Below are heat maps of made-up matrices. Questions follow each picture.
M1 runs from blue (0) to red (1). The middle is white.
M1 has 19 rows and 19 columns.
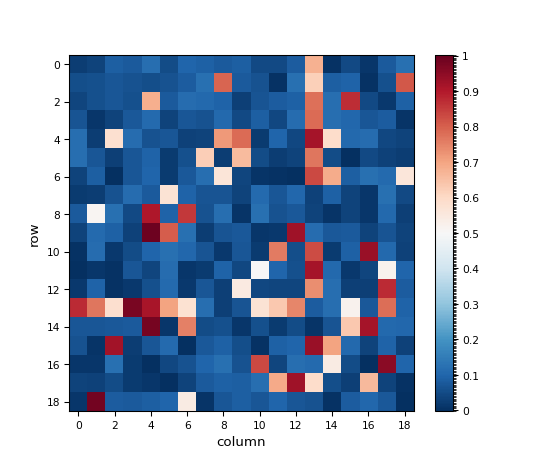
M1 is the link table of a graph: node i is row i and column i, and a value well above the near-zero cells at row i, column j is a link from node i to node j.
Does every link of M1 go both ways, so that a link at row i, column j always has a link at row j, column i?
yes
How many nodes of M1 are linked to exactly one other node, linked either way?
3
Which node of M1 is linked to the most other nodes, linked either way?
node 13
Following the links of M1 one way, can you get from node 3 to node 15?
yes
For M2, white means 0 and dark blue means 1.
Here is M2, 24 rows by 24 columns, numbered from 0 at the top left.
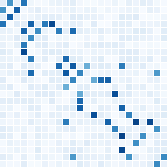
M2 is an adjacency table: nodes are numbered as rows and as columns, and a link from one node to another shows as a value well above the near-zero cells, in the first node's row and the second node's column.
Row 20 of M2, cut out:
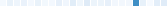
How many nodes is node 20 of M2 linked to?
1
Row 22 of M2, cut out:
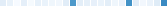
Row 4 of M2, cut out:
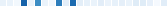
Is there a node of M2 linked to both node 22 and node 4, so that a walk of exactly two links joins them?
yes
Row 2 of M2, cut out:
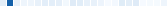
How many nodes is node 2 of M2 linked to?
1
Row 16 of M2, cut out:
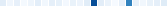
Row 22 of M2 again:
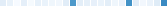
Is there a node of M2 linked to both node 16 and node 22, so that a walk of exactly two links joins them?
yes
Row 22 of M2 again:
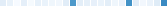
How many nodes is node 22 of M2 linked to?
3
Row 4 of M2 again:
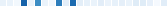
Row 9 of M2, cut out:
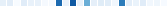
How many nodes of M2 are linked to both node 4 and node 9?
2
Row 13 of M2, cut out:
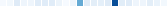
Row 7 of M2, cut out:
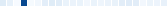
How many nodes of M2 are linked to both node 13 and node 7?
0
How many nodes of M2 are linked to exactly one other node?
9
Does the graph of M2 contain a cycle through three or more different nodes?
yes
